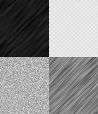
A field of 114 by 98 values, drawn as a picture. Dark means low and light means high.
It is made of 2 by 2 panels. Panel 1,1: very low, slanting up to the right, faint in contrast. Panel 1,2: very high, checkered, faint in contrast. Panel 2,1: high, fine-grained. Panel 2,2: middling, slanting up to the right.
